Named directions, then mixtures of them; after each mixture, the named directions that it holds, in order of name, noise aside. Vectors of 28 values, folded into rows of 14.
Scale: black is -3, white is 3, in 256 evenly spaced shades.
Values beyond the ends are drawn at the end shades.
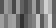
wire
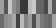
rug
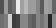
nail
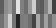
nail, rug, wire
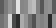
nail, rug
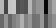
nail, rug, wire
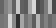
nail, rug, wire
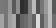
rug, wire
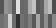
nail, rug, wire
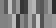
rug, wire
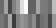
nail, rug, wire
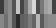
nail, rug, wire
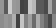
rug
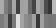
nail, rug, wire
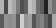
rug, wire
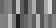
nail, rug, wire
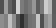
nail, wire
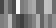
nail, wire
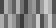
wire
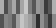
wire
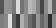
nail, rug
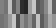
rug, wire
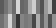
nail, rug, wire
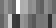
nail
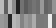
nail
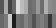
nail, rug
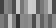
nail, rug, wire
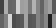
nail
